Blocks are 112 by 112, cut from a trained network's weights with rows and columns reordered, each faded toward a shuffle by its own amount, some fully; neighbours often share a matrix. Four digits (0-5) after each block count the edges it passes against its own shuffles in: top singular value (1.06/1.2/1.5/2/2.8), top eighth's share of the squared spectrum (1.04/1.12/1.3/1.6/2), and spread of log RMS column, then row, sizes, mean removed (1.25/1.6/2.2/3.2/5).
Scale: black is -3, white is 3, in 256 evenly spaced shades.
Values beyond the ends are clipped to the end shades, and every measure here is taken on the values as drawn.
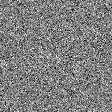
0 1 0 0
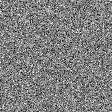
0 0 0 0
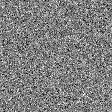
0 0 0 0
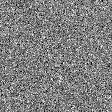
0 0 0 0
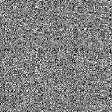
3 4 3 3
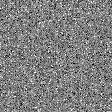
0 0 0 0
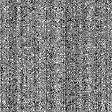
4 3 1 3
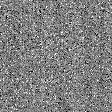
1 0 0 1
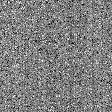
2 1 0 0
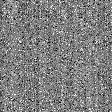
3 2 0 1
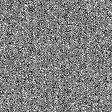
1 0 0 0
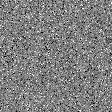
0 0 0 0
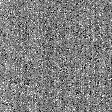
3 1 0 1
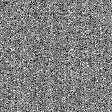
1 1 0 0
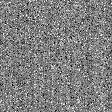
2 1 0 0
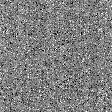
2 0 0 0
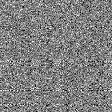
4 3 0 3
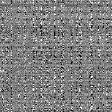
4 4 4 2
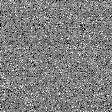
1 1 1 0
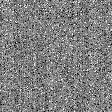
2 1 0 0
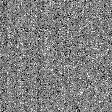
2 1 0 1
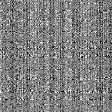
4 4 1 4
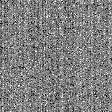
3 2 0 2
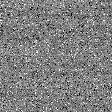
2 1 1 0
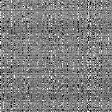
4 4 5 1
